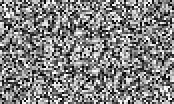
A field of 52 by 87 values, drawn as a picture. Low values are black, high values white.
Symmetry: a half turn. Histogram: flat. Grain: fine. Slope: none. Odd rows or columns: none. Stripes: none.
